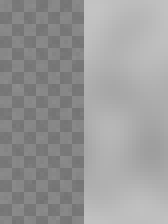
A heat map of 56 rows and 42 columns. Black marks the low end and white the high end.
It is made of 1 by 2 panels. Panel 1,1: middling, checkered, faint in contrast. Panel 1,2: high, smooth, faint in contrast.
